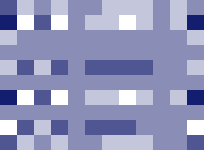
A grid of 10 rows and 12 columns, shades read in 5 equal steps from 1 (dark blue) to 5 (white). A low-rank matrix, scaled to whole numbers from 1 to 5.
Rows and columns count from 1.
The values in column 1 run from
1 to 5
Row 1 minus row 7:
1 -1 1 -1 0 -1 0 -1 0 0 0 2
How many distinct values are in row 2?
5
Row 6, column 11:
3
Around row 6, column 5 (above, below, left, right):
3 3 3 3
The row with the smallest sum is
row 5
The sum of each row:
41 41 38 36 33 36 41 36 36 39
